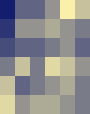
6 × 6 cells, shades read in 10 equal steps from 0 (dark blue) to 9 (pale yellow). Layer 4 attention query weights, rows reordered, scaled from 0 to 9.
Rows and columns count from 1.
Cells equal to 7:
4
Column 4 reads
5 6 4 8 5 6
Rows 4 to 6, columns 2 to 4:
7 4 8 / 3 4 5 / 5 6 6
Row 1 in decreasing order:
9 7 5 3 3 0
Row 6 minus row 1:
8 2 3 1 -4 -3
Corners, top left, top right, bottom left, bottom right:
0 7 8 4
